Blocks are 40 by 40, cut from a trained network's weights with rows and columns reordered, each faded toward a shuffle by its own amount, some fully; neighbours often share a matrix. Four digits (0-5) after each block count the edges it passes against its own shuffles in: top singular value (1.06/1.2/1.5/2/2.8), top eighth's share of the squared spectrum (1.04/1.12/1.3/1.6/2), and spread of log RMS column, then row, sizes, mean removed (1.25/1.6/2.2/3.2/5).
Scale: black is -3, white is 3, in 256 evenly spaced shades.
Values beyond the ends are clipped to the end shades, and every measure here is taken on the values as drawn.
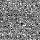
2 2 0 0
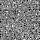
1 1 1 0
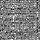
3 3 2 0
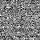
2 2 0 0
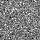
0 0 0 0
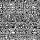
3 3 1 1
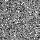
0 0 0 0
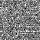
2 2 0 0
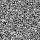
0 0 0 0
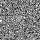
0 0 0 0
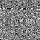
3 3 0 2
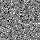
0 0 0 0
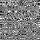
3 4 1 3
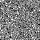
0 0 0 0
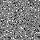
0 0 0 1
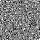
2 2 0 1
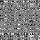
3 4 1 3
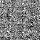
2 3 1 0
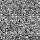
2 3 0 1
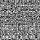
3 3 1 2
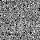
1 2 0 0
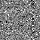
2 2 1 0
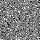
1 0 0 0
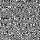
3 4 0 2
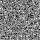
1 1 0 0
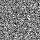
0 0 0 0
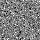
0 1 0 0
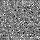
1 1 0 0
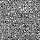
1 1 1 0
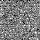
1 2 0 0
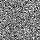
1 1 0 0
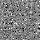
2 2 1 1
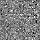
1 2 1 0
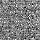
1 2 1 0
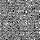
2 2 1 0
